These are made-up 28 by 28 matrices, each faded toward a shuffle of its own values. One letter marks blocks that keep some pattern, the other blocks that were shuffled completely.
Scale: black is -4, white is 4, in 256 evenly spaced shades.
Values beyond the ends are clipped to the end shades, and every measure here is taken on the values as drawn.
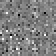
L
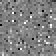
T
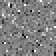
T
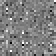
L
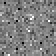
T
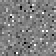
T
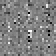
L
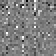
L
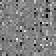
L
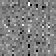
L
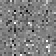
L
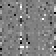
L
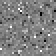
T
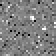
T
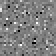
T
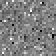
T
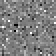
T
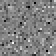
T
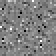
T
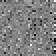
L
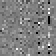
L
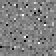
T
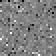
T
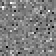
T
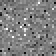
T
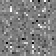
L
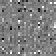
L
